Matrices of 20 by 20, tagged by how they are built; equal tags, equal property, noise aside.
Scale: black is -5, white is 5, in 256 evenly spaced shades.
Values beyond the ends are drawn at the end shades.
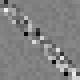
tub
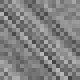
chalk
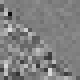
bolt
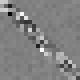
tub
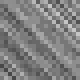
chalk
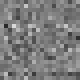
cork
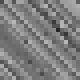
chalk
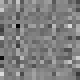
cork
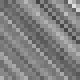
chalk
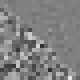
bolt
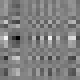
cork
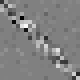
tub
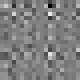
cork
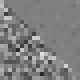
bolt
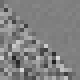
bolt
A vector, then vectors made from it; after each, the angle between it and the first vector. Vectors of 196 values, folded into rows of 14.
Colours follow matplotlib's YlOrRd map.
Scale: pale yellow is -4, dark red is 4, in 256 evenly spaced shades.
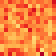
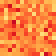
partly opposed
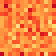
partly aligned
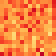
nearly parallel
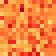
orthogonal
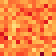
partly aligned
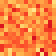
nearly opposite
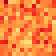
orthogonal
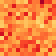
orthogonal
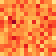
partly opposed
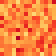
orthogonal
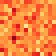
partly opposed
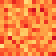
partly aligned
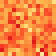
nearly opposite
